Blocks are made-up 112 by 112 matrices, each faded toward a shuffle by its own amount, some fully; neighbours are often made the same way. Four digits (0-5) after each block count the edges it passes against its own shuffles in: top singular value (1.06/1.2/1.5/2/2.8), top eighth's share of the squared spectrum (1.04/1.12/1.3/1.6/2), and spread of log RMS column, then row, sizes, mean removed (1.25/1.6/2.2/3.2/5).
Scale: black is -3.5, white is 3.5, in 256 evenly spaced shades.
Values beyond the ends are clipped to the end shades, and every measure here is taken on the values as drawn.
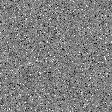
2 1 0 0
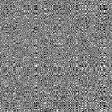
5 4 3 3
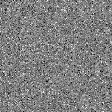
3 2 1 1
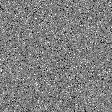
0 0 0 0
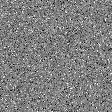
0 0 0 0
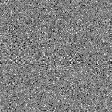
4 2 1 1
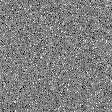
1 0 0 0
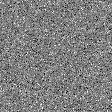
2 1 0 0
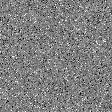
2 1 0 0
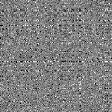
4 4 2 3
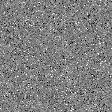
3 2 0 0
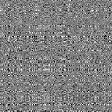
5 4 3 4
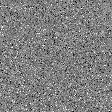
0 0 0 0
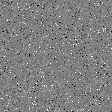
0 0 0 0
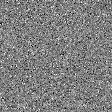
0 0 0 1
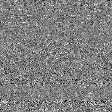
1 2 0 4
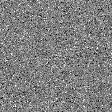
0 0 0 1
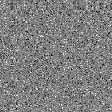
4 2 1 1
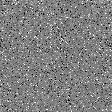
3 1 0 0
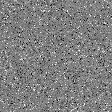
0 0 0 0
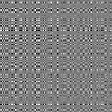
5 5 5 5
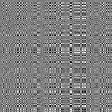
5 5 5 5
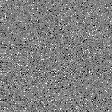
4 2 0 1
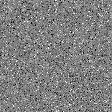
3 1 0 0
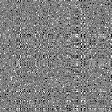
5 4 3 3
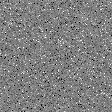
0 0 0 0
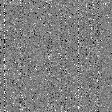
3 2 3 0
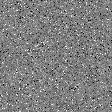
0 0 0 0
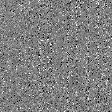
1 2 3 0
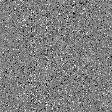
1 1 2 0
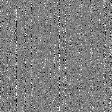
2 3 4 0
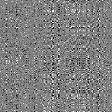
5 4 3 3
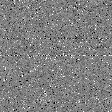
2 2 0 1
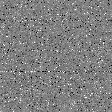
2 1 0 1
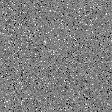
3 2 1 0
